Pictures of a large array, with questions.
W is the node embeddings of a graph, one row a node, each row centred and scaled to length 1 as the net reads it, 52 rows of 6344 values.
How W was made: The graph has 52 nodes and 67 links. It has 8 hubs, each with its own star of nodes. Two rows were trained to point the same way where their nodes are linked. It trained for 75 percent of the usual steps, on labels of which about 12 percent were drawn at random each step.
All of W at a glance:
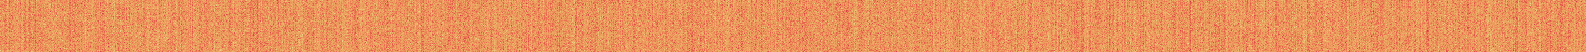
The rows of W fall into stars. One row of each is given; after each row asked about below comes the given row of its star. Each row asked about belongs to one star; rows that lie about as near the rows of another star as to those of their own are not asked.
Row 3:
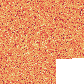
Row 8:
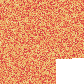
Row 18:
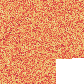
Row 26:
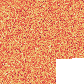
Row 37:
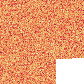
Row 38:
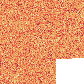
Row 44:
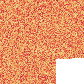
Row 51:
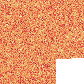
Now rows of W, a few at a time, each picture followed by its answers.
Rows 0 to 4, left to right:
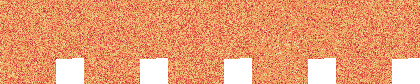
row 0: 51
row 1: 8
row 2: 51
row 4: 38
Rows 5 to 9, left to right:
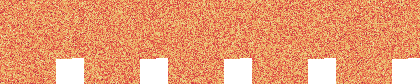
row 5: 51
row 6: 26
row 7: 38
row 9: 18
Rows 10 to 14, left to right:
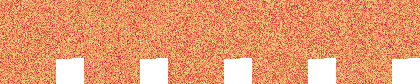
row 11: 26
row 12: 18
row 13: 44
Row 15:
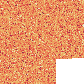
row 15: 37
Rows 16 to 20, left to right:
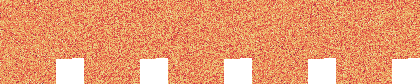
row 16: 8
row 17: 18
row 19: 18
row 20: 37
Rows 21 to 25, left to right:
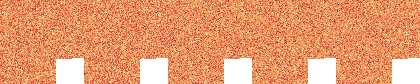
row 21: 26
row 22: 51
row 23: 51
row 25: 38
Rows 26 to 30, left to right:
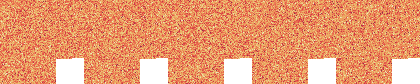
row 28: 51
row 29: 18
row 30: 51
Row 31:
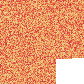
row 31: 37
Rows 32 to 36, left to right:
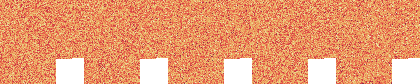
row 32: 3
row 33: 3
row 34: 26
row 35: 8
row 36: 26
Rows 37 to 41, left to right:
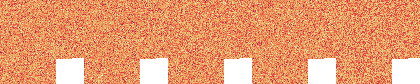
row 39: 44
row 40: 38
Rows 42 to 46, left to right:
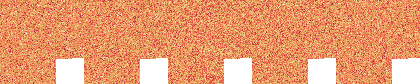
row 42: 3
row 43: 37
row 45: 37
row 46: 38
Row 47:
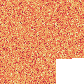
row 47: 26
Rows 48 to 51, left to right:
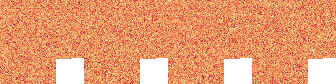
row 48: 18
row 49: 26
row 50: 8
